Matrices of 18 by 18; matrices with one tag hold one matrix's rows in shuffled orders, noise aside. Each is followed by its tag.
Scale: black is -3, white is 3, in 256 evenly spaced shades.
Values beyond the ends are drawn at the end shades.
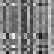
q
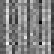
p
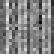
p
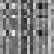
q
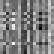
q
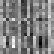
q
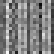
p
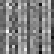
p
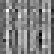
p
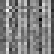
p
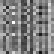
q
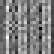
p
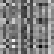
q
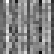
p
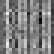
p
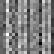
p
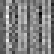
p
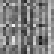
q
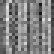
p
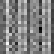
p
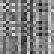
q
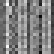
p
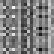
q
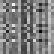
q
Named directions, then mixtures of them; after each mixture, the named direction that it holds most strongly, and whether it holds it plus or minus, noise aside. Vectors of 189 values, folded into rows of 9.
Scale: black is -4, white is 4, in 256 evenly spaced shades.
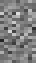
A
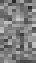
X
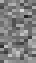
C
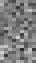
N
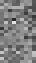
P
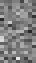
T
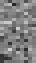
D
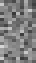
N, plus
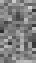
X, minus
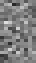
D, plus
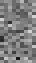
T, minus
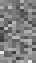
T, minus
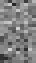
D, plus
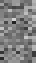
P, minus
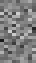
A, plus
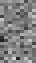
T, minus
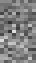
A, minus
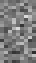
C, minus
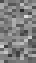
C, minus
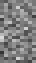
T, plus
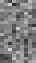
D, plus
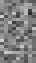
A, minus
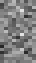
C, plus
